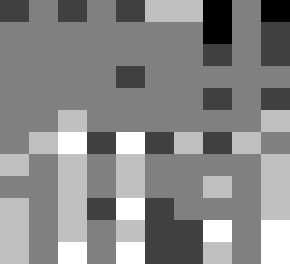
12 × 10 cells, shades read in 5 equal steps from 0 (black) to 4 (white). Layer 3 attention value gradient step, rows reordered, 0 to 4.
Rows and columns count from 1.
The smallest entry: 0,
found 3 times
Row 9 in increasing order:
2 2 2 2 2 2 3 3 3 3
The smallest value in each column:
1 2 1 1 1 1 1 0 2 0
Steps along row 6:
same up down same same same same same up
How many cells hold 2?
68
